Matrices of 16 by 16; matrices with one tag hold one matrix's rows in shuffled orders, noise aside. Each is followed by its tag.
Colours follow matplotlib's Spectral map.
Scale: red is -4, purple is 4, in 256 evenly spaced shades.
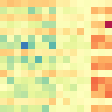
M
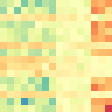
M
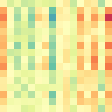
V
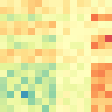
M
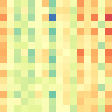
V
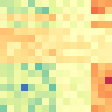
M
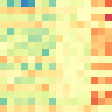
M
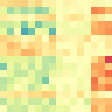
M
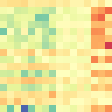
M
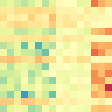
M
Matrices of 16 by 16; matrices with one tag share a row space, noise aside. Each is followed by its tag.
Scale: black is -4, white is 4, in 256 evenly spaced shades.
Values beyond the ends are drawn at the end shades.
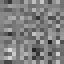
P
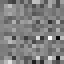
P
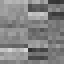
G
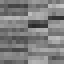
G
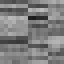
G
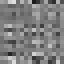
P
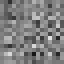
P
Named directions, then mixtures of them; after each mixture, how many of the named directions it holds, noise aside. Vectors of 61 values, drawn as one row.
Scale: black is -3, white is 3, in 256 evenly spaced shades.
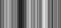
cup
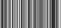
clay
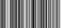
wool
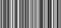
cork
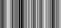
three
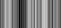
one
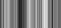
one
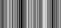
two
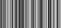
three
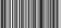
three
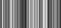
three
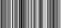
three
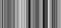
three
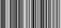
one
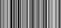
three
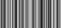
two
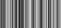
three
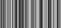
three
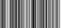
one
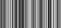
three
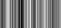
three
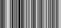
three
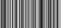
three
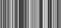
two
